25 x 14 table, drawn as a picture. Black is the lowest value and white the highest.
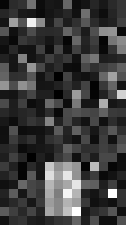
Odd rows or columns: none. Ninth with the highest average: bottom middle. Odd patch: higher, in the bottom middle. Histogram: skewed, a long tail of high values.
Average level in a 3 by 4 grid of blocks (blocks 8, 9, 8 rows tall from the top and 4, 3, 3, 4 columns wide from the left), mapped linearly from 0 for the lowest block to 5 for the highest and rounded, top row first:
1011 / 1011 / 0451
